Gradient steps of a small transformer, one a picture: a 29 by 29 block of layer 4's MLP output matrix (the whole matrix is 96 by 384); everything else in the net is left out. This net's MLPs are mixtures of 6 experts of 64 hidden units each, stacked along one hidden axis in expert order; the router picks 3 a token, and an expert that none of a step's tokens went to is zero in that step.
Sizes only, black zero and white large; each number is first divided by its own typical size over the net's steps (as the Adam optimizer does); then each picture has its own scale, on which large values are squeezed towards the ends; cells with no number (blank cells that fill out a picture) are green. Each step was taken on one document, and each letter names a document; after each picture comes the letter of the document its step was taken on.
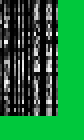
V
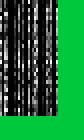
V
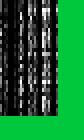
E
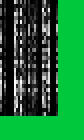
E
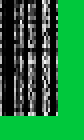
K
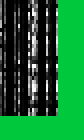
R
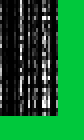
E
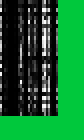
E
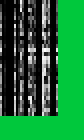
K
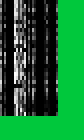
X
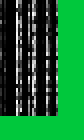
R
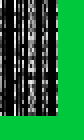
K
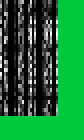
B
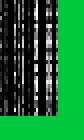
V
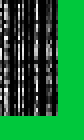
V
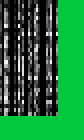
V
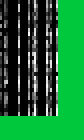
V
